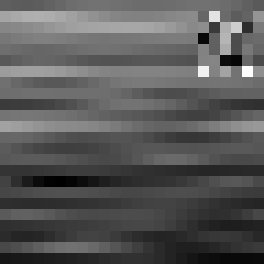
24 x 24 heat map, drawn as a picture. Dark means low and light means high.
The grain runs across in streaks. There is an overall slope up to the top. In the top right lies a patch that is rougher than the rest. The top right is the roughest part. The bottom right is the ninth with the lowest average.
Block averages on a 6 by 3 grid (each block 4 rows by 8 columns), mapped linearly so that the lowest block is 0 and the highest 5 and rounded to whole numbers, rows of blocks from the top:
554 | 444 | 433 | 222 | 111 | 110
